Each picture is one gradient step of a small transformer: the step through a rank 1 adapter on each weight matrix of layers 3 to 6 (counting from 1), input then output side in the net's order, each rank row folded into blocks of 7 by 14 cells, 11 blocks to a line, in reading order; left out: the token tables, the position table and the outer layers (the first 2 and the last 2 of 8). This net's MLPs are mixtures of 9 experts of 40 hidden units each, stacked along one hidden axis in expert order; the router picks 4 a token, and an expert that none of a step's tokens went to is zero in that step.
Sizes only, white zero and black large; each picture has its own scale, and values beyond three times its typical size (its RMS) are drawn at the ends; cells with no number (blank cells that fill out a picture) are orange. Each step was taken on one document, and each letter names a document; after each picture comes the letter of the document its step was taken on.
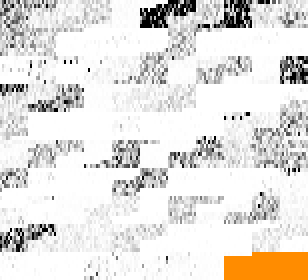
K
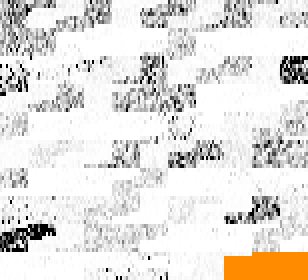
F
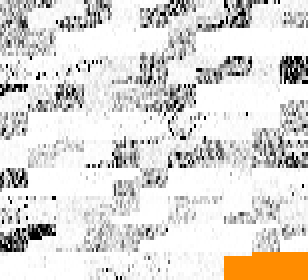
F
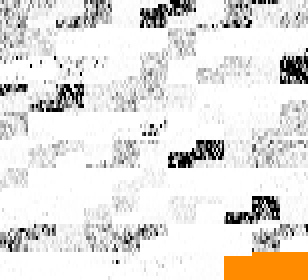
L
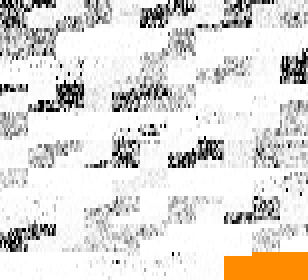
L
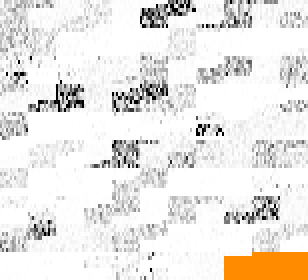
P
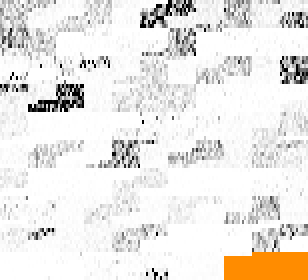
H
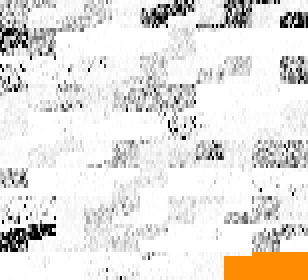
F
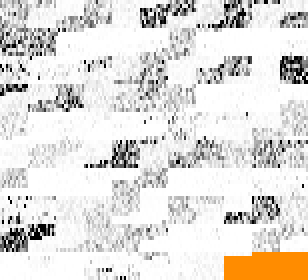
F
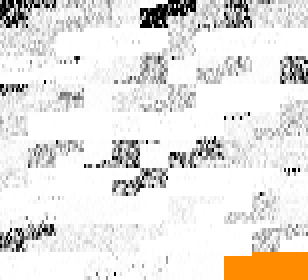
K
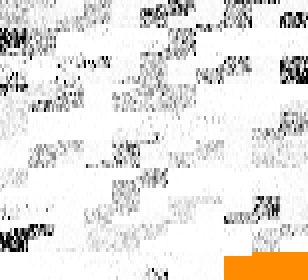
H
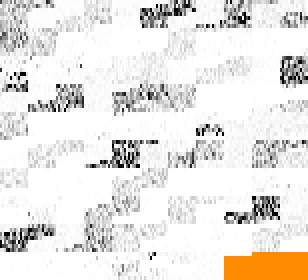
P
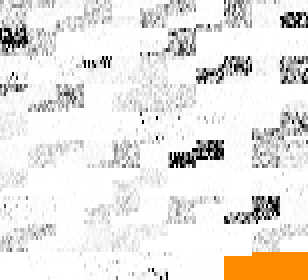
H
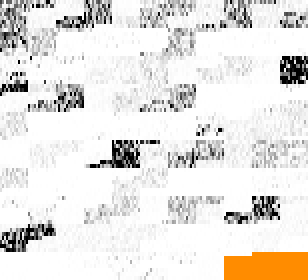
P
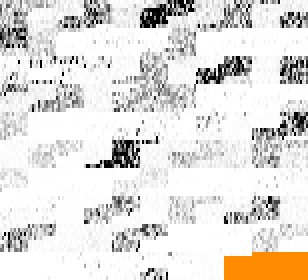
H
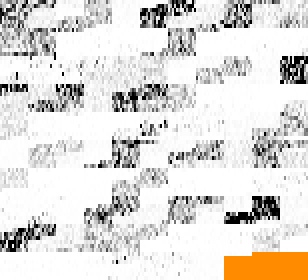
L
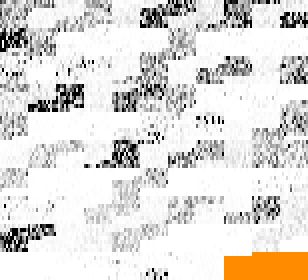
H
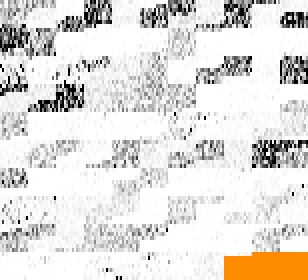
F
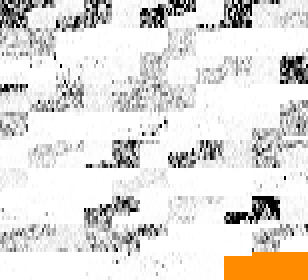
L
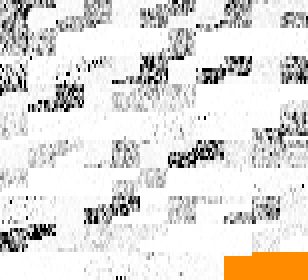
F
